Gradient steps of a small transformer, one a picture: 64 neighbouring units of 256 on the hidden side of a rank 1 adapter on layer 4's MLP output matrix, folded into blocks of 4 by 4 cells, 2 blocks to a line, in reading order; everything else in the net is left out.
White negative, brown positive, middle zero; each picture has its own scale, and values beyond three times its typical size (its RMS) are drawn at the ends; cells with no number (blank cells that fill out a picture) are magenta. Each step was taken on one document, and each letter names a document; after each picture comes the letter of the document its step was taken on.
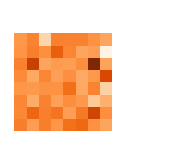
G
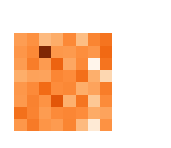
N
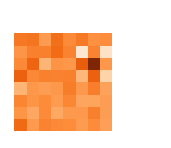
G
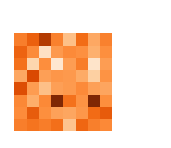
N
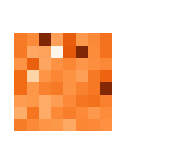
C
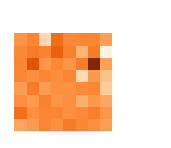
G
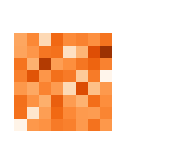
G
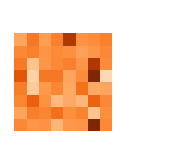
N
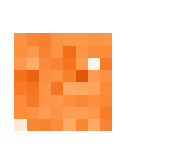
G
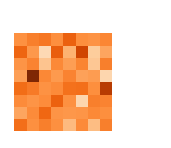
C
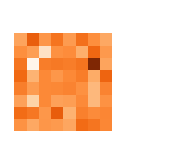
N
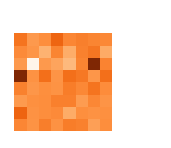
N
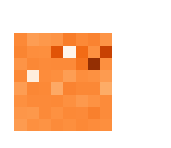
C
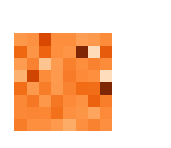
C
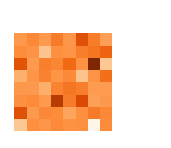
N
